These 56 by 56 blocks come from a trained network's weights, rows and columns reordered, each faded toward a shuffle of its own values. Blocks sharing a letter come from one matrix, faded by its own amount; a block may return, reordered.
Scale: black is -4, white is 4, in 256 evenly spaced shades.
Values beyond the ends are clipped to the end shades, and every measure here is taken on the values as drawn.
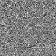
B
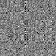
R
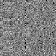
R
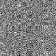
R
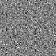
R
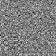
B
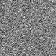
B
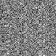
B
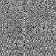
R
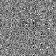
R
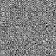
R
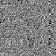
R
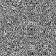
B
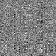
R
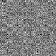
R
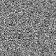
B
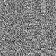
B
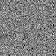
R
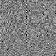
R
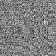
R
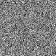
B
